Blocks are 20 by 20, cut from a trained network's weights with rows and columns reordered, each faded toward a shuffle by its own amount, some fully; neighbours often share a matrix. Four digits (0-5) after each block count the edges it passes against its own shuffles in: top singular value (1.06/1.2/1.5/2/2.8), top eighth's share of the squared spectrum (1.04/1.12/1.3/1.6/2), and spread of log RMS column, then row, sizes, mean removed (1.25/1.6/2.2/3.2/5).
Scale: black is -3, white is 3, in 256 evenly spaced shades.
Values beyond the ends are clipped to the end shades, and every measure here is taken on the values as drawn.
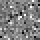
0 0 0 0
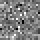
0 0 0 0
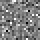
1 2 0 0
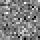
1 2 1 0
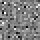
1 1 0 0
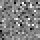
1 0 0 0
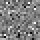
1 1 0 0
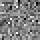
0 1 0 1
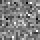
1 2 0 1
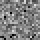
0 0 0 0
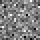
0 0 0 1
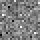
0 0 0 0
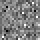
1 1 0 0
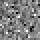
1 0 0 0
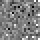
0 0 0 0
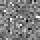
0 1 0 0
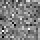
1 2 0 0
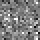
2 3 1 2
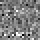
2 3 0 1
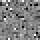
2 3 0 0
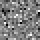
0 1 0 1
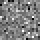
0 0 1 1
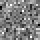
1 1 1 0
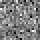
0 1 0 0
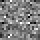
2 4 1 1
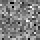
0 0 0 0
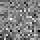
2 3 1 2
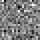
2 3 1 1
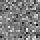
1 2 1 0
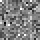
1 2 0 0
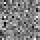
1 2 1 0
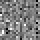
2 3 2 0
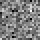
2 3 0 0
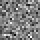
0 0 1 0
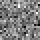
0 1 1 0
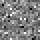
0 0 0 0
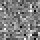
1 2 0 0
